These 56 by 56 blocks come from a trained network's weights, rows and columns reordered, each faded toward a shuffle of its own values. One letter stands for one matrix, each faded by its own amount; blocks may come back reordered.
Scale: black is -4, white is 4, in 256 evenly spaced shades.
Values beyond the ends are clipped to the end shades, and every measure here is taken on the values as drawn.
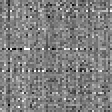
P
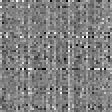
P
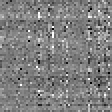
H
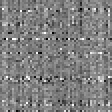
P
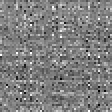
H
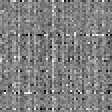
P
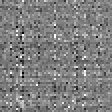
H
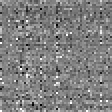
H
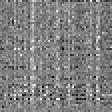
P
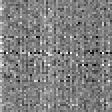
P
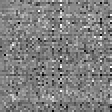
H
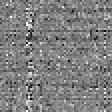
H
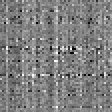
P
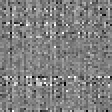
P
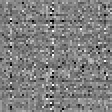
H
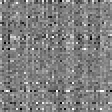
P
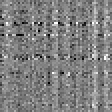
P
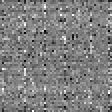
H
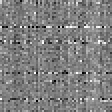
P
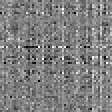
P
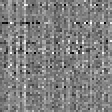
P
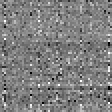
H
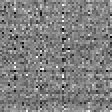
H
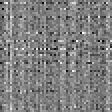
P
